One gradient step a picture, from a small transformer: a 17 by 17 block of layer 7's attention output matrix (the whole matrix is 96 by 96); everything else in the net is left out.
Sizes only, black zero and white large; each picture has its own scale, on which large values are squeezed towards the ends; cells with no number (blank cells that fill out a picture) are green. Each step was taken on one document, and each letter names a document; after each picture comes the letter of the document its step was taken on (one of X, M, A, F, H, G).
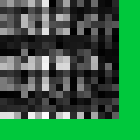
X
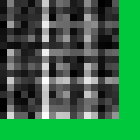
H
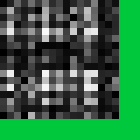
H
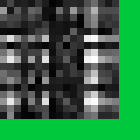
H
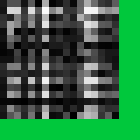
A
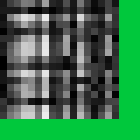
X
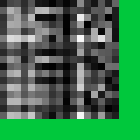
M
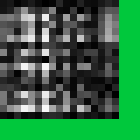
X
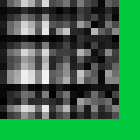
X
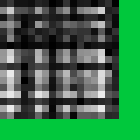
M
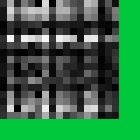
H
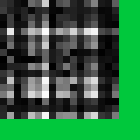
H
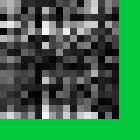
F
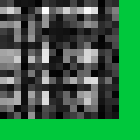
F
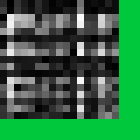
M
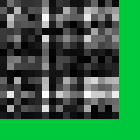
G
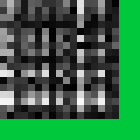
M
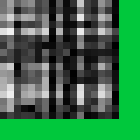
M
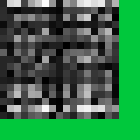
F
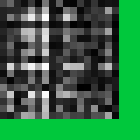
X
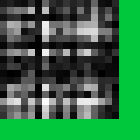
F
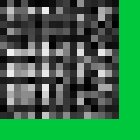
M
